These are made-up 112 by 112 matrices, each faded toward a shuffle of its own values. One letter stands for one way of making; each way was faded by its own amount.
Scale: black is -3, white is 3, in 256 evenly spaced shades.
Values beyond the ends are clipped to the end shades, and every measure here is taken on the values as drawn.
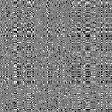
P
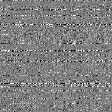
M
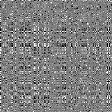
P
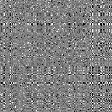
P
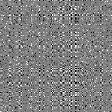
P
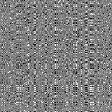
P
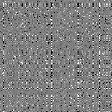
P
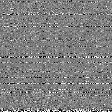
M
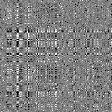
P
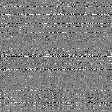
M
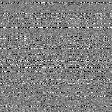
M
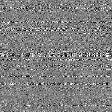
M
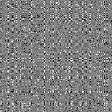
P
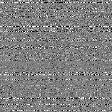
M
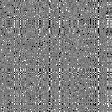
P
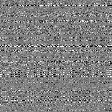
M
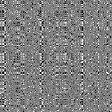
P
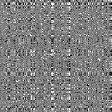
P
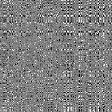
P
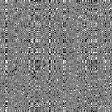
P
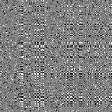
P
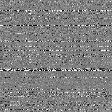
M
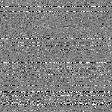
M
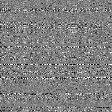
M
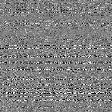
M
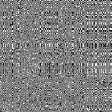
P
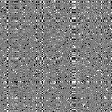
P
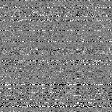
M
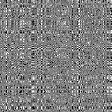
P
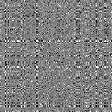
P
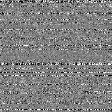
M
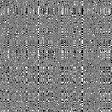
P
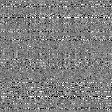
M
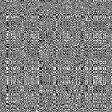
P
